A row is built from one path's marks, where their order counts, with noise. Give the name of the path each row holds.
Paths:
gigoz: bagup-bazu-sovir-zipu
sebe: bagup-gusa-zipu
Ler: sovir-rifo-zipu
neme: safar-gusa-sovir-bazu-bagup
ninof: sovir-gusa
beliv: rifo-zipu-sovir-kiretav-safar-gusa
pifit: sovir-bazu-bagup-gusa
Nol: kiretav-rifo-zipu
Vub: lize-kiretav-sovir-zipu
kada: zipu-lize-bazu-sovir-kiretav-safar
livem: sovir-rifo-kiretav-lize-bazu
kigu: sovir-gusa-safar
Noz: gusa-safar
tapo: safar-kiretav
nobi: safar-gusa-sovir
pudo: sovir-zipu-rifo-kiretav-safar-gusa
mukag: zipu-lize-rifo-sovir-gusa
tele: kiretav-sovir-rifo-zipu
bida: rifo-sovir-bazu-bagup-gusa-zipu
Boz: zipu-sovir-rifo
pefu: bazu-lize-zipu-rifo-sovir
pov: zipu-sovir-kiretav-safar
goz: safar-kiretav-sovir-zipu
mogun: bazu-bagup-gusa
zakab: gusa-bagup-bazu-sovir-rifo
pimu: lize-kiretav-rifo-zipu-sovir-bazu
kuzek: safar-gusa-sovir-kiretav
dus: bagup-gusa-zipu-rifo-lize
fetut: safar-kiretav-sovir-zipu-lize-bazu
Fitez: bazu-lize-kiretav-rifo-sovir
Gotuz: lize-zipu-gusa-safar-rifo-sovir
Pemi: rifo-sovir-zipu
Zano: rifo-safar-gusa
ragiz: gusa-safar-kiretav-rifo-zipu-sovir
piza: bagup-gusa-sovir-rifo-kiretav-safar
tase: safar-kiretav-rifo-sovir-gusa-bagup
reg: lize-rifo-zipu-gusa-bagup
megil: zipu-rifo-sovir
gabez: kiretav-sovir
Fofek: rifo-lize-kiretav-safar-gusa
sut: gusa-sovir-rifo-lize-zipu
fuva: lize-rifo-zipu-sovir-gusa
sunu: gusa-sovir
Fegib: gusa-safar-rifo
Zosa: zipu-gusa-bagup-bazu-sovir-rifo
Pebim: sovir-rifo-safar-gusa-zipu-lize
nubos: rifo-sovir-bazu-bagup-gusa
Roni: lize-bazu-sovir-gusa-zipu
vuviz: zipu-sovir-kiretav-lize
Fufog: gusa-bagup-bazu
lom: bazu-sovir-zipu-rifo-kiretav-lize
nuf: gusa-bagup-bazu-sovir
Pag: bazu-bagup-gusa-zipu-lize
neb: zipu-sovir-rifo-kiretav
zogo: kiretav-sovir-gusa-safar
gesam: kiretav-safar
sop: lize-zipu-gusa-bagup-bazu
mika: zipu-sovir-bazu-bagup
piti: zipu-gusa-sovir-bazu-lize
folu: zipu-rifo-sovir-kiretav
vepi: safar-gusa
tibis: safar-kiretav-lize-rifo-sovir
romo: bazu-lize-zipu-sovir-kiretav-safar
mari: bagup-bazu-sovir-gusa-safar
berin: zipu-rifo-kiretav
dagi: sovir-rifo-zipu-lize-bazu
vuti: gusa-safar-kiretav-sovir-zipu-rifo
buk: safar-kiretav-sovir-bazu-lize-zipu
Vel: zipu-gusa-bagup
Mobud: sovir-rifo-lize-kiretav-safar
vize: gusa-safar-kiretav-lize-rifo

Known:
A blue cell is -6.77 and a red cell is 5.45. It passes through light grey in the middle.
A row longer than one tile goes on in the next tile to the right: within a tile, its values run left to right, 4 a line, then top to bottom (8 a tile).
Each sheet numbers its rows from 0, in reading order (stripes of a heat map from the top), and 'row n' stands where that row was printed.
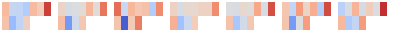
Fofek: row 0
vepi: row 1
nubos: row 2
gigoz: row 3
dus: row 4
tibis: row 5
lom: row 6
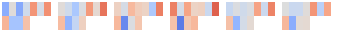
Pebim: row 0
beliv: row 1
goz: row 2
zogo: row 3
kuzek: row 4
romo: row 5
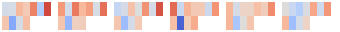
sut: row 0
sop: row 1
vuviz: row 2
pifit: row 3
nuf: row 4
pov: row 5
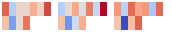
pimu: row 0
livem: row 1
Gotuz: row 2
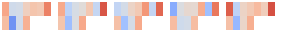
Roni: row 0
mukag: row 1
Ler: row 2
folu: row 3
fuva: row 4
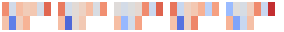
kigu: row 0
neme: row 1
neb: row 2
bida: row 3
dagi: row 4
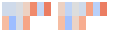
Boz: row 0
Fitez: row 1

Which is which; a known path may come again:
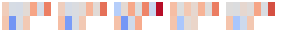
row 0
nobi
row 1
vepi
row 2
livem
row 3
Fufog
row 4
dus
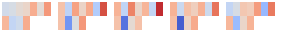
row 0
zakab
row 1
tibis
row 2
vize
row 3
Fegib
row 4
pefu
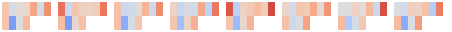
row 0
sebe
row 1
mari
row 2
gesam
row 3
Fitez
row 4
fuva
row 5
Zosa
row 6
berin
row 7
Pemi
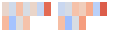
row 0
Vub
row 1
tele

